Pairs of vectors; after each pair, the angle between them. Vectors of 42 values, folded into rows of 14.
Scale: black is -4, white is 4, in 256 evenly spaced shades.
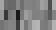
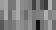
partly opposed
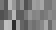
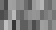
nearly parallel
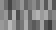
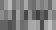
nearly opposite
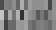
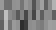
partly opposed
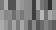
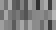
orthogonal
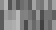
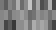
partly opposed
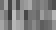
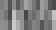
nearly parallel
